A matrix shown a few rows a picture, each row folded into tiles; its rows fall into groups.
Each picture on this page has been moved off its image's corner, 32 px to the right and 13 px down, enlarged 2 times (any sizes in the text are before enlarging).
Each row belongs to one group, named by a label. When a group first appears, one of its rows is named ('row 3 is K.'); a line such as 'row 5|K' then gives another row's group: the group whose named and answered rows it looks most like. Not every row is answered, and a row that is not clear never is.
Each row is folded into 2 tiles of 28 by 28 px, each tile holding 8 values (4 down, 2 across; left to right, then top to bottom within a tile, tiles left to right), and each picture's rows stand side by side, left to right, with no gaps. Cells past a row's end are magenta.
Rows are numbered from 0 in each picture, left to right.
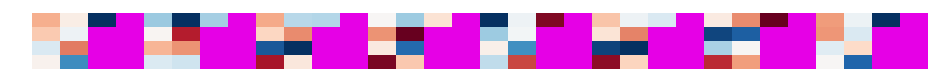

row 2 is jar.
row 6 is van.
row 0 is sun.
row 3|jar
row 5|jar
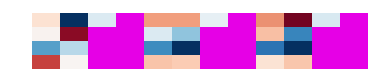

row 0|jar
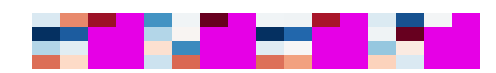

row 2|van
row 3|jar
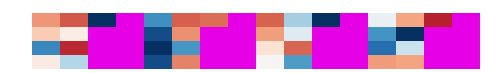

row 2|sun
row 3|van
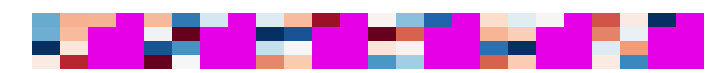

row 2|van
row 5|sun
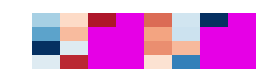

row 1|sun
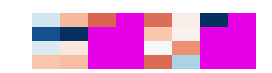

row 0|van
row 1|sun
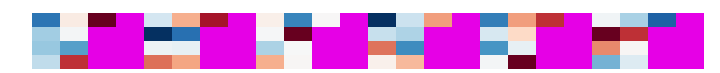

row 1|van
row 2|jar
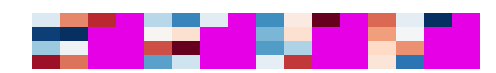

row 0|van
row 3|sun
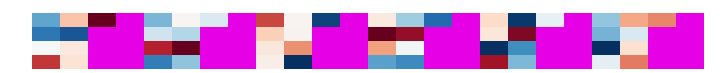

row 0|van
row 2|sun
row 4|jar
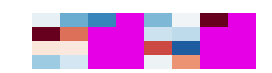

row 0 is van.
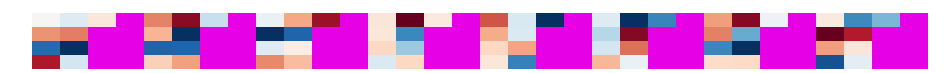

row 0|jar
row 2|van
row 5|jar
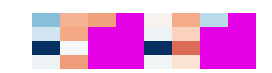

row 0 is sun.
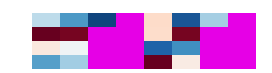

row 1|jar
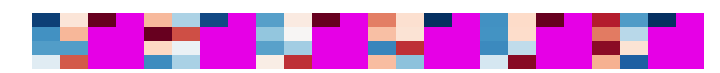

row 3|sun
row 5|sun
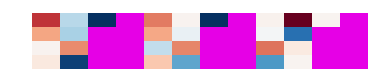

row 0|sun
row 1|sun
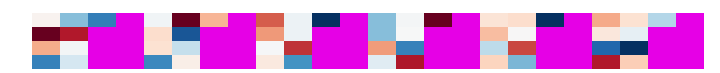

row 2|sun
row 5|jar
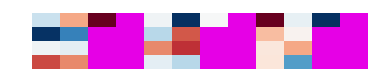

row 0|van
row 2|sun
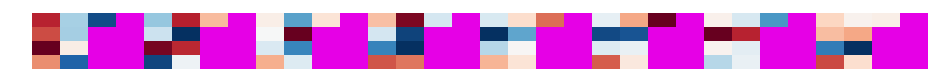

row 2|jar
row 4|van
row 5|van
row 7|jar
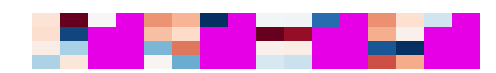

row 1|sun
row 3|jar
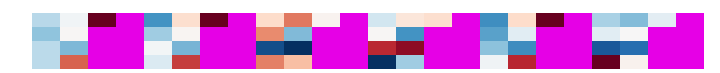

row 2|jar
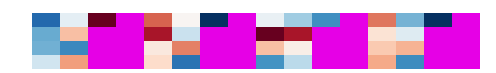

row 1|sun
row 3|sun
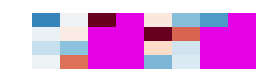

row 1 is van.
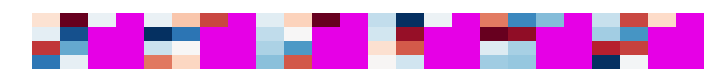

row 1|van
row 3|jar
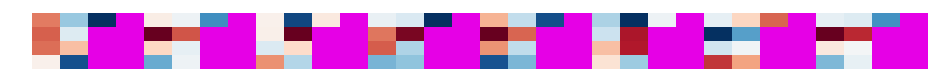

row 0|sun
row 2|jar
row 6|van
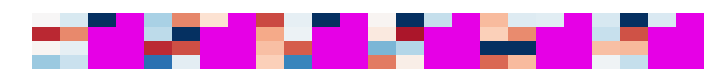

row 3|jar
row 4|jar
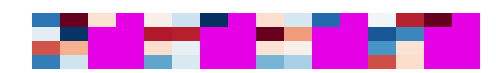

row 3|van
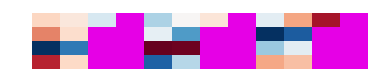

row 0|jar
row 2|van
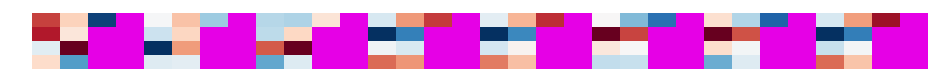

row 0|sun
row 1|sun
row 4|van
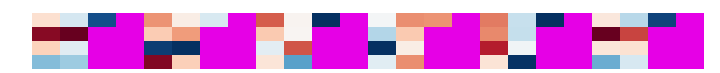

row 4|sun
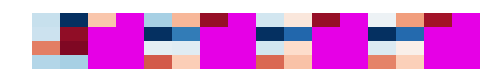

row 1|van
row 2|van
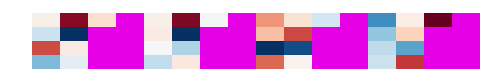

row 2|jar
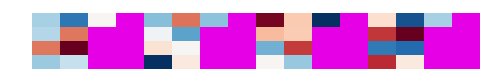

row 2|sun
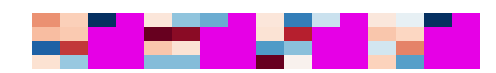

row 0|sun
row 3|sun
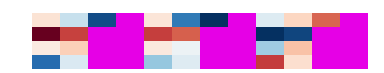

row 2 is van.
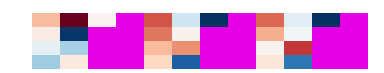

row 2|sun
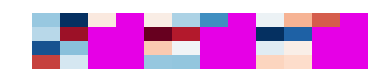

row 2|van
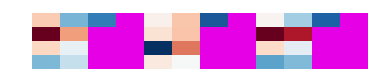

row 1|sun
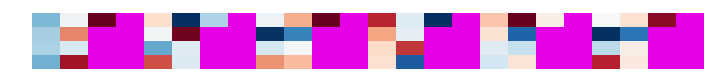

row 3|sun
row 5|van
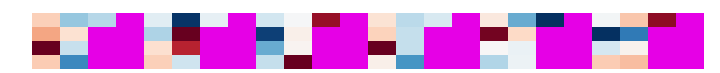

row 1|jar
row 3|sun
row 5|van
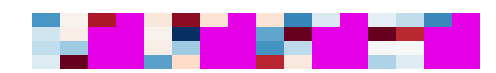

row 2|jar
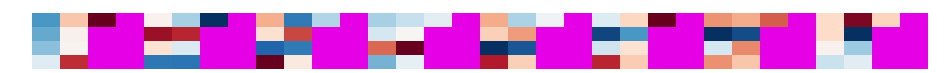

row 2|jar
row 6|van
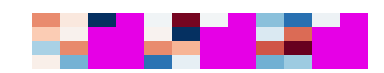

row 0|sun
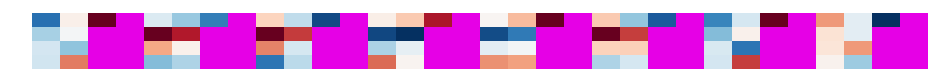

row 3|van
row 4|van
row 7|sun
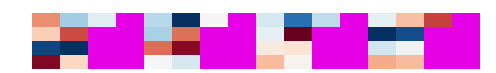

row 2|jar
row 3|van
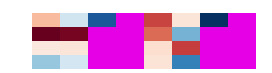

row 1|sun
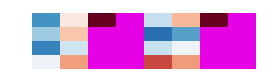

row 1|van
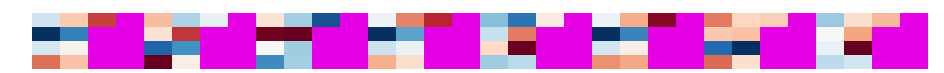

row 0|van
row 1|jar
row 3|van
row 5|van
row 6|jar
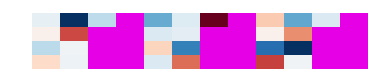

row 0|jar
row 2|jar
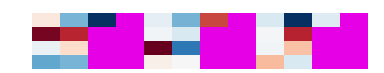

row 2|jar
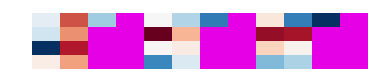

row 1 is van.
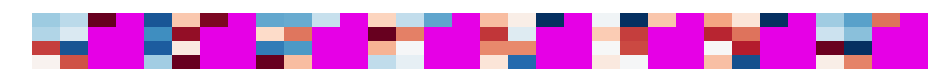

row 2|jar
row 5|jar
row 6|sun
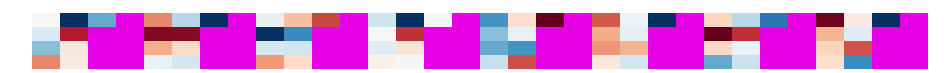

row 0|jar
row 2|van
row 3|jar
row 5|sun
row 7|sun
